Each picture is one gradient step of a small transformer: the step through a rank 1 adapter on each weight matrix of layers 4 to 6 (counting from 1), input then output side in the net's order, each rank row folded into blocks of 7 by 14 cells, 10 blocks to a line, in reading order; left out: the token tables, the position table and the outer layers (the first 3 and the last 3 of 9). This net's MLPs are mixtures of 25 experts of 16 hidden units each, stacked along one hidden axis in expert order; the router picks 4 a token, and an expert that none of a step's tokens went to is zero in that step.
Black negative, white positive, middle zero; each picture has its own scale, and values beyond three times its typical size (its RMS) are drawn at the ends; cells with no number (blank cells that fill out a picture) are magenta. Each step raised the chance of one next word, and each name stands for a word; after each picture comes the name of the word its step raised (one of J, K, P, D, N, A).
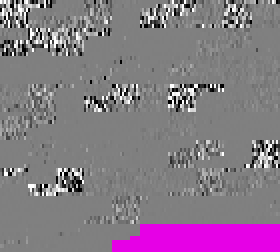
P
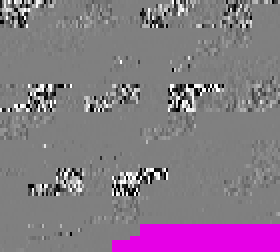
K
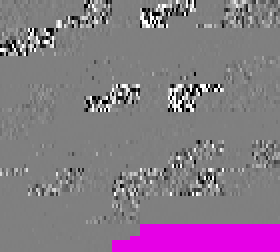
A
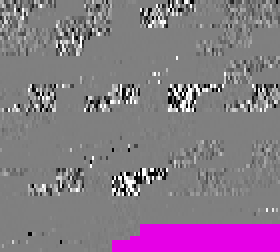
K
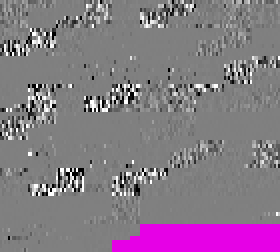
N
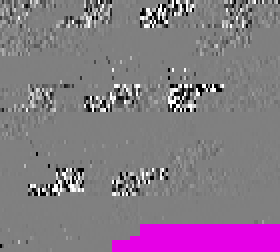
A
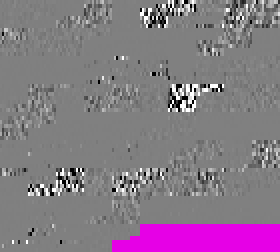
N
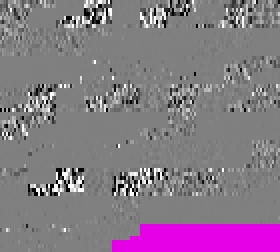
N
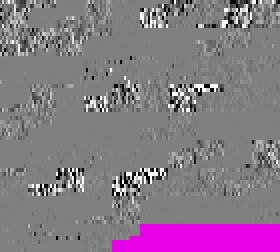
N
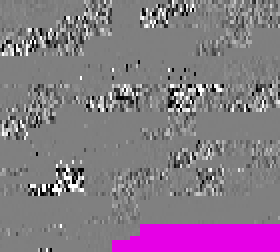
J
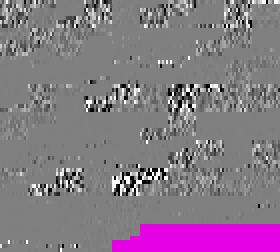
K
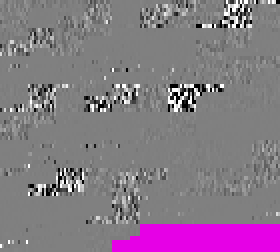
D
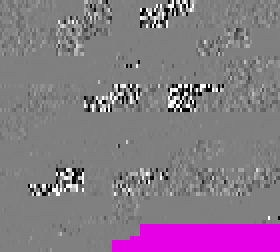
A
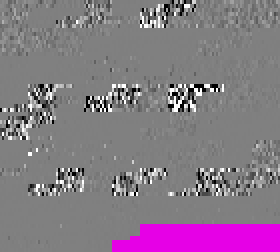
A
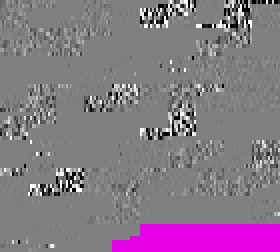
J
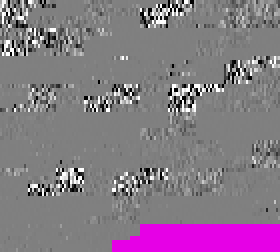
P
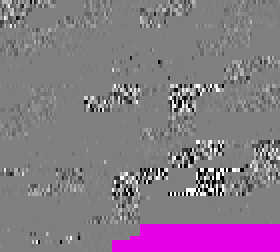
K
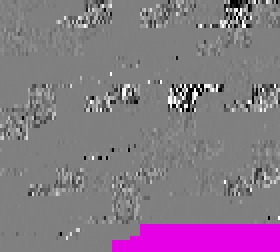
D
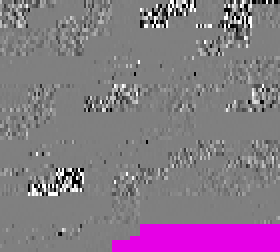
J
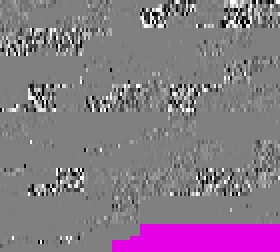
J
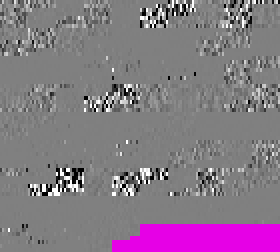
N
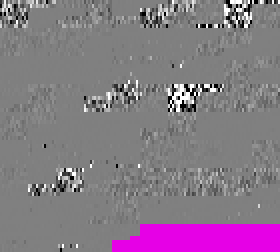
D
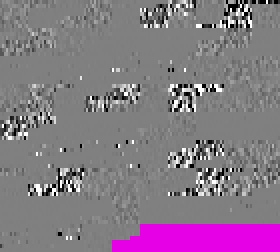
J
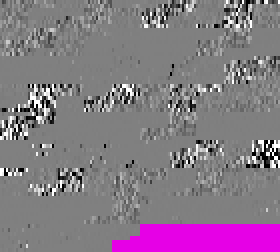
J
